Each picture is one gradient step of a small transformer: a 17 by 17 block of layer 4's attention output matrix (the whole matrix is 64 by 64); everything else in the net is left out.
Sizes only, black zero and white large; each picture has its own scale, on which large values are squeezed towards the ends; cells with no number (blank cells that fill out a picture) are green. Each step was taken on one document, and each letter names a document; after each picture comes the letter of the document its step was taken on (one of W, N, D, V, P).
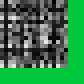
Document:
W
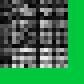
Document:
W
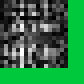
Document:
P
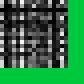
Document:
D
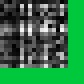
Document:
P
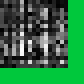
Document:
P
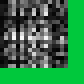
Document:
P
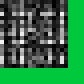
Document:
D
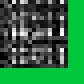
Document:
D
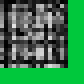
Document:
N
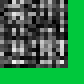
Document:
D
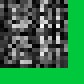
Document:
W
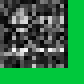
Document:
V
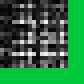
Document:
P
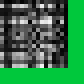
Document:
N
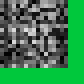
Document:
V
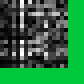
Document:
P
